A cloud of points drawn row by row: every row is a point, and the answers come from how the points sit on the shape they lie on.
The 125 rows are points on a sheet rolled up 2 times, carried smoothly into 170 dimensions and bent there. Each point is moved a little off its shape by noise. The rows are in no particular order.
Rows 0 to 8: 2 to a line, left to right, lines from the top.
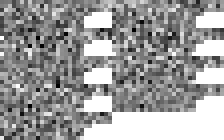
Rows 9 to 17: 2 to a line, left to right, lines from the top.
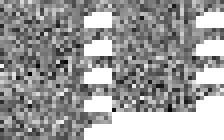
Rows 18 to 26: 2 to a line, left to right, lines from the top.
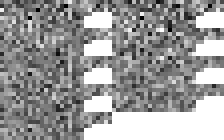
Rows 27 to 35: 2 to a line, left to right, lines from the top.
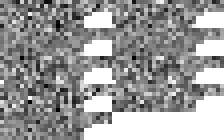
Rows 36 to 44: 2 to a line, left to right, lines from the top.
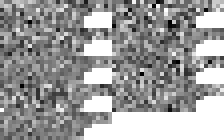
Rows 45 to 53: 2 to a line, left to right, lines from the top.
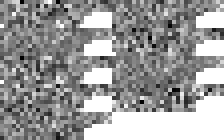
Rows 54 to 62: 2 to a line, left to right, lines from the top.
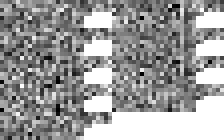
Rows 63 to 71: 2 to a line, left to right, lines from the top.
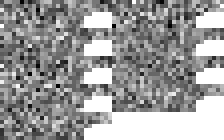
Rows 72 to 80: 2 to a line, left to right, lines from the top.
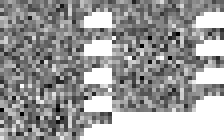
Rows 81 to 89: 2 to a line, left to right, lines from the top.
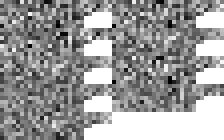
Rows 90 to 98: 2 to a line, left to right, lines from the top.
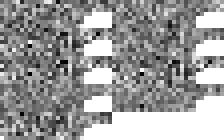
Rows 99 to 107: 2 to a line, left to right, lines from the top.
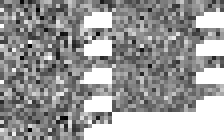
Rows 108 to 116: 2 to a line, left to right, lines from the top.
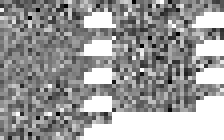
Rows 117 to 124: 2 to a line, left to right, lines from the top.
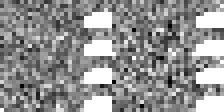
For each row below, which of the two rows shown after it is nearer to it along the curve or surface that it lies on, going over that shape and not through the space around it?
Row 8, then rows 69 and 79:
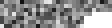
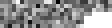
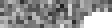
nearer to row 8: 69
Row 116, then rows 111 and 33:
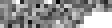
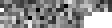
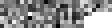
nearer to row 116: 111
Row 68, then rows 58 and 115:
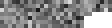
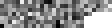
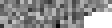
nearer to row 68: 115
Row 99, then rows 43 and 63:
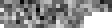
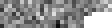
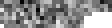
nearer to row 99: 63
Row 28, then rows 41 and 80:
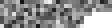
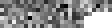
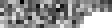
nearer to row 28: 80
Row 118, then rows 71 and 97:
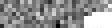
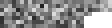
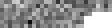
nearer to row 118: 71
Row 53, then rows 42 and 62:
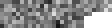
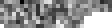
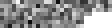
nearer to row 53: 62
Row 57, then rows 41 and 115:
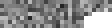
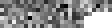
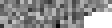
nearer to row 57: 115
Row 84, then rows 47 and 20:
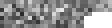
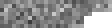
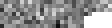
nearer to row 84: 20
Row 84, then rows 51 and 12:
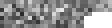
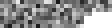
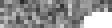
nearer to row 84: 51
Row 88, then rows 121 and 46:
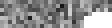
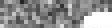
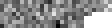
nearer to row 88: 121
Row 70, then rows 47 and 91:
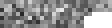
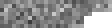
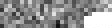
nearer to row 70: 91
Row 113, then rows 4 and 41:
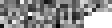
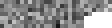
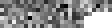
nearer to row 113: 41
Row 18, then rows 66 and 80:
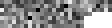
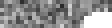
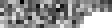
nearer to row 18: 80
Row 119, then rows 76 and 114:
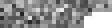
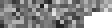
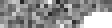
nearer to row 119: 76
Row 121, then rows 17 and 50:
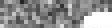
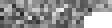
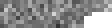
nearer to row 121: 50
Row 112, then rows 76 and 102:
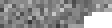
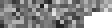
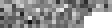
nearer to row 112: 76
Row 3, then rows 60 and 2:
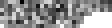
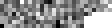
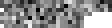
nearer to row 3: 2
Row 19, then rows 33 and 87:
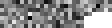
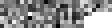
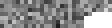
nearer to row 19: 33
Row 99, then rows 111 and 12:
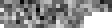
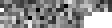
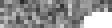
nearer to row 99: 111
